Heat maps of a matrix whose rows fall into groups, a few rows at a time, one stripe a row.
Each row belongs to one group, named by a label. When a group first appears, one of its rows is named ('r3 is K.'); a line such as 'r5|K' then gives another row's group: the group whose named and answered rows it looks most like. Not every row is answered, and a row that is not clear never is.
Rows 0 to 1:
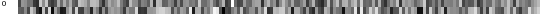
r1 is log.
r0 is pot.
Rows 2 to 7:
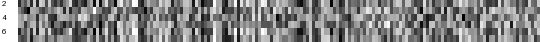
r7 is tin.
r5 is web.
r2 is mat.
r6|mat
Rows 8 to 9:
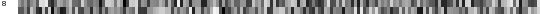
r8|pot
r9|log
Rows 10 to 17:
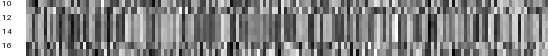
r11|pot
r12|web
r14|web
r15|web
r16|log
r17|log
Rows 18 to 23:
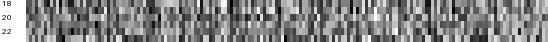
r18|log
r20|tin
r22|web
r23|pot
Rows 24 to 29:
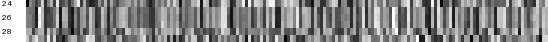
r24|mat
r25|log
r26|log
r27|log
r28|web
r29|pot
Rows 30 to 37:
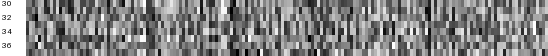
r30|mat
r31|log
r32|tin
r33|pot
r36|log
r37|tin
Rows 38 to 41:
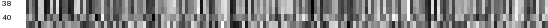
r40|web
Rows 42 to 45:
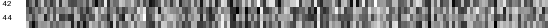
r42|log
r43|tin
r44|mat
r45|tin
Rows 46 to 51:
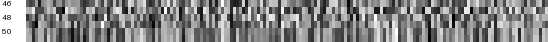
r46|tin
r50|web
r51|web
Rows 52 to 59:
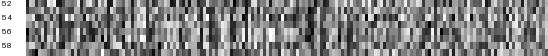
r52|pot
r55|web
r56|mat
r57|mat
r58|pot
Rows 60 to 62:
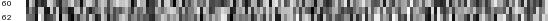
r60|pot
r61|mat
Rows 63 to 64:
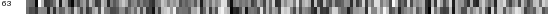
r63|log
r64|tin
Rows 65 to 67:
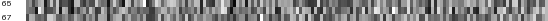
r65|mat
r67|pot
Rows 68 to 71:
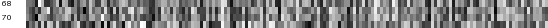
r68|log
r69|tin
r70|tin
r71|mat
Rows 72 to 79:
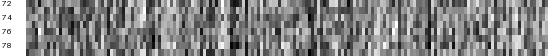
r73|mat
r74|web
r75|web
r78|tin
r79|mat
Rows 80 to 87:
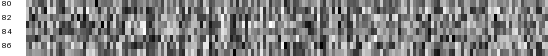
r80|pot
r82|tin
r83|mat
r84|web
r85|tin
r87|pot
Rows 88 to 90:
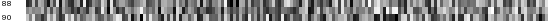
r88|log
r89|web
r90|pot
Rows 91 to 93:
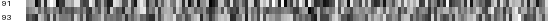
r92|web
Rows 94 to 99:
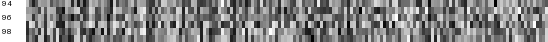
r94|tin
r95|pot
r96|web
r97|pot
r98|mat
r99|mat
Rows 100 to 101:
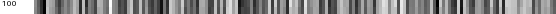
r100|tin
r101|tin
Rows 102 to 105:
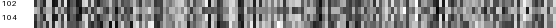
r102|mat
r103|web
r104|mat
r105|mat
